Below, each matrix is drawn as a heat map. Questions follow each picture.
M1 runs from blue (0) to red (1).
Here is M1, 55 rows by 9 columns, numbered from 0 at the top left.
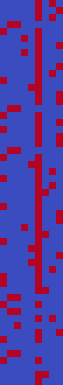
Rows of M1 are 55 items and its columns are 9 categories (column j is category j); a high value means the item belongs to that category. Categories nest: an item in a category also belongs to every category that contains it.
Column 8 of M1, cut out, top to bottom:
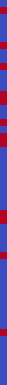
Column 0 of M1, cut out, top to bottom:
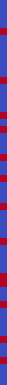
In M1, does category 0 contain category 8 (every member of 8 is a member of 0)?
no
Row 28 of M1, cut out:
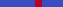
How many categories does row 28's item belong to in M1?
1
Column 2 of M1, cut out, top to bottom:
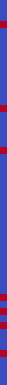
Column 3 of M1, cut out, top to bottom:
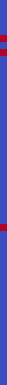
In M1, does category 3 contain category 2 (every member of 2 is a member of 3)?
no
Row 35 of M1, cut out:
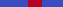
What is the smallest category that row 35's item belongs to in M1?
4
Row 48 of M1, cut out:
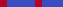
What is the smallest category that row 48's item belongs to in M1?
0
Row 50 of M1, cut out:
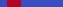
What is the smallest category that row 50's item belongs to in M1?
1
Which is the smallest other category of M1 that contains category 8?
5
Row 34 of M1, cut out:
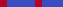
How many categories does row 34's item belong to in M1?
2
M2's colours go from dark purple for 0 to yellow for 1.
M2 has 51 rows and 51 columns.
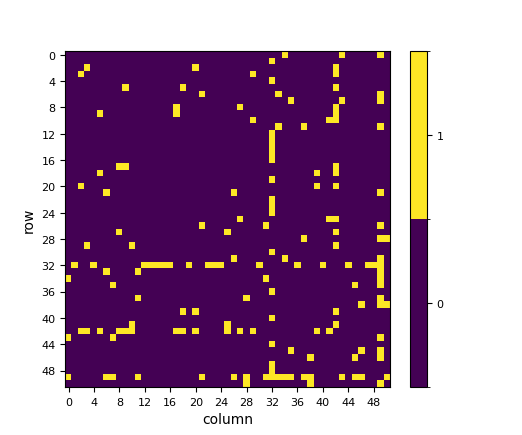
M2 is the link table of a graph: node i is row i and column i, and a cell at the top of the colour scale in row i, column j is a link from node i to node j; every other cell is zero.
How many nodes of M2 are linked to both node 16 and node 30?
1
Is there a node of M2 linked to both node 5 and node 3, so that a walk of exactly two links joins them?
yes
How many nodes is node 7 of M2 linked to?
3
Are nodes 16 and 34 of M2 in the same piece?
yes
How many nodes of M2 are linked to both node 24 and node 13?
1
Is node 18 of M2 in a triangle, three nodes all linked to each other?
yes
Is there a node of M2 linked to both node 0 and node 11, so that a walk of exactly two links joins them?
yes
